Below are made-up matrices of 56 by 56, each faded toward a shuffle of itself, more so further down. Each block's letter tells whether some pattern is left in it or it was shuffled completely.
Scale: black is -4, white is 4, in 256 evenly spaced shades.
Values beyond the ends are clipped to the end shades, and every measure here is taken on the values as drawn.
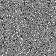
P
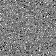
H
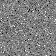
P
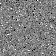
P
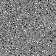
P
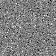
P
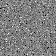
H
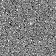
P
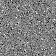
P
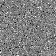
H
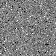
P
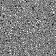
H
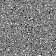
P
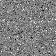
P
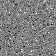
H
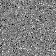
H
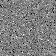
P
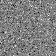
H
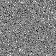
H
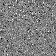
P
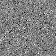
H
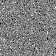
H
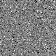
P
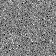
P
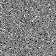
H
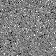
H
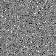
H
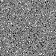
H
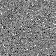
P
